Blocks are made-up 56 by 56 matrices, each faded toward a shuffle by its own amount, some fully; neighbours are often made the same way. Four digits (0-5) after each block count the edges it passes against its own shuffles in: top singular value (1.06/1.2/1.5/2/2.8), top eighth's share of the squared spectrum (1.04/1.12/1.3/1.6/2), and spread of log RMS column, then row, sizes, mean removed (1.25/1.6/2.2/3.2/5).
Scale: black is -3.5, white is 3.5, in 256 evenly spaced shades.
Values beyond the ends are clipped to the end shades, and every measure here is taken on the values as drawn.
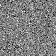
0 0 0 0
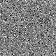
0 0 0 0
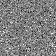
0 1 0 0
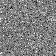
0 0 0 0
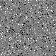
1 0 0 0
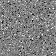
1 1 0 0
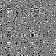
4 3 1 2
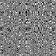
4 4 2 2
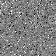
3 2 0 0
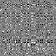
4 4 2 3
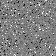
0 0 0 0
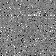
3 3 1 1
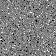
0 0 0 0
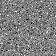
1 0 0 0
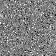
0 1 0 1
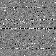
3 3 0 3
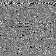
2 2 0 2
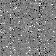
2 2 2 0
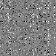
2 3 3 2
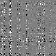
2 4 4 2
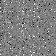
1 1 1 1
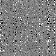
2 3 3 2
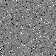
0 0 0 0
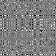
5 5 3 3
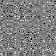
4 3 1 2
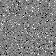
2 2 0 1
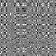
5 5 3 3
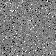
2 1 0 0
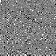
4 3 1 2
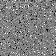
2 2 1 0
